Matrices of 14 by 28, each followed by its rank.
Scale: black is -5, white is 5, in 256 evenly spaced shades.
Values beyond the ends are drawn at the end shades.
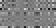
two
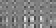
two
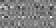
three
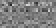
three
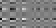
one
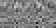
three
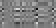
two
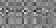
two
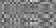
two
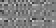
three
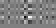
one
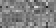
three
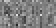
three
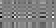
one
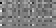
two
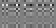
one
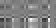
one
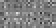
three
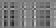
one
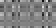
one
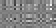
two
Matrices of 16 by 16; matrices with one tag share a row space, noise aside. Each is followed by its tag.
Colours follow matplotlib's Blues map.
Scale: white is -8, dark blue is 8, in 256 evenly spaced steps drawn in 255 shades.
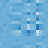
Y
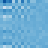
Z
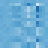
Y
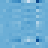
Y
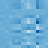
Y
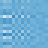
Z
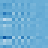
Z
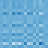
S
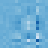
Y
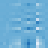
Y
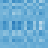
S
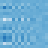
Z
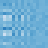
Z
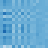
Z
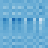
S
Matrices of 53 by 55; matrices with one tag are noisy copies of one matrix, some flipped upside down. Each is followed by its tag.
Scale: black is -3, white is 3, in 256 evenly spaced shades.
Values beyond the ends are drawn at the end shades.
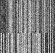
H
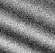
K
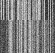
H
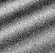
K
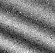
K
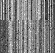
H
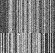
H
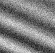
K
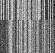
H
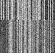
H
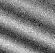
K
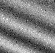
K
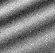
K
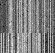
H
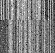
H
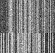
H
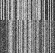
H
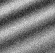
K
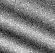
K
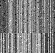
H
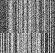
H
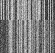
H
